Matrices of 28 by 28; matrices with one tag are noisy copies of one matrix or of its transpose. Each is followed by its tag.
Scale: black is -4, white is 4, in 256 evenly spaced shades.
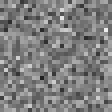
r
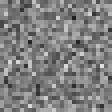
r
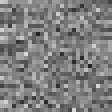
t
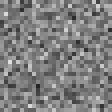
r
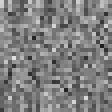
t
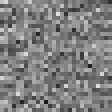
t
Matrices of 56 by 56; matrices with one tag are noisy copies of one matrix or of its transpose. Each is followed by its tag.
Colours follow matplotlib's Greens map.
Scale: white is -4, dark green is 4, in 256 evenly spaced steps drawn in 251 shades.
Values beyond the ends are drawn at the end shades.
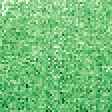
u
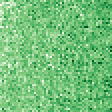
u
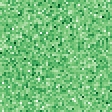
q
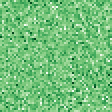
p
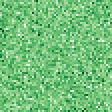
p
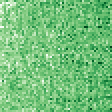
u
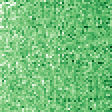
u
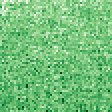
u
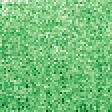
u
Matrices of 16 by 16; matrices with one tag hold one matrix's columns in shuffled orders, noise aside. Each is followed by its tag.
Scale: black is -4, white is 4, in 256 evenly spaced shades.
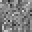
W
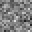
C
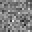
C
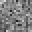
W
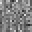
W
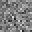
C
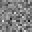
C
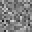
C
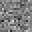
C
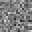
C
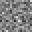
C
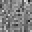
W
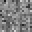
W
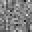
W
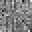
W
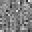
W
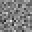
C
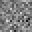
C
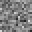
C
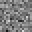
C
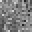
W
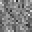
W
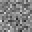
C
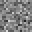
C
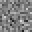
C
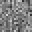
W
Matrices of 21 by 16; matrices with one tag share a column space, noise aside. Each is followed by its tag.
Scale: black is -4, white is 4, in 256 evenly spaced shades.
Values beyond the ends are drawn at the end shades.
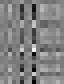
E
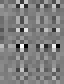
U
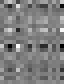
U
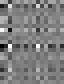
U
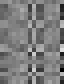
E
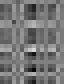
E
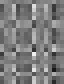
E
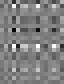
U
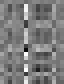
E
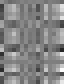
E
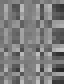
E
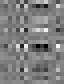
U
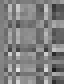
E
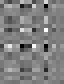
U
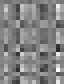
E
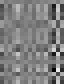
E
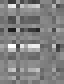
U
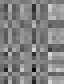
E
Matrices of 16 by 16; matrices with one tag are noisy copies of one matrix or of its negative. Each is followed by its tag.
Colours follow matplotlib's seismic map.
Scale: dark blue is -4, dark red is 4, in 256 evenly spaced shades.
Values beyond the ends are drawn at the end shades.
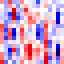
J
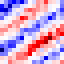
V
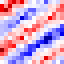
V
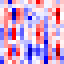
J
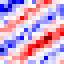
V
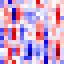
J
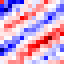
V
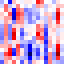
J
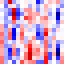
J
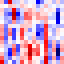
J
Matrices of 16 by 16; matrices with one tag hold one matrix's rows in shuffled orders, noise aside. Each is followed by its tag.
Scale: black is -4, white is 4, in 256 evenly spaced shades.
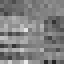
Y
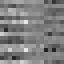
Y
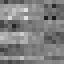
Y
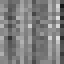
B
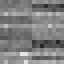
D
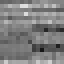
D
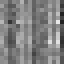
B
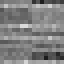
D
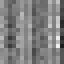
B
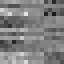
Y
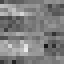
Y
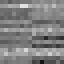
D
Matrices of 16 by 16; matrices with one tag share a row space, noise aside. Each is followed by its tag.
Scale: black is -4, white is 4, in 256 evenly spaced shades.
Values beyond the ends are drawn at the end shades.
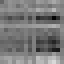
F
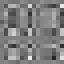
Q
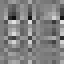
Q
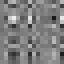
Q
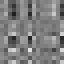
Q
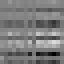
F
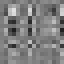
Q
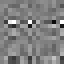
Q
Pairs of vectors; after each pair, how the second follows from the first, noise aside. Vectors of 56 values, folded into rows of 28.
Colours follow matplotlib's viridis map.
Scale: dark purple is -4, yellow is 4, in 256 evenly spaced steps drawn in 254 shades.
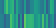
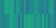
shrunk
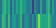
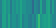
shrunk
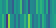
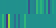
partly zeroed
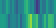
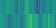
shrunk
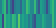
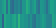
shrunk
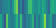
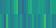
shrunk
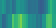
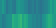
shrunk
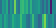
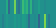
partly zeroed
